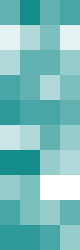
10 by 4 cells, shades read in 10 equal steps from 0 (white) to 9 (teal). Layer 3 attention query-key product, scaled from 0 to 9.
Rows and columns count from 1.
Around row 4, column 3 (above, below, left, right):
6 7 6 5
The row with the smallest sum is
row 8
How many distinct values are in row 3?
3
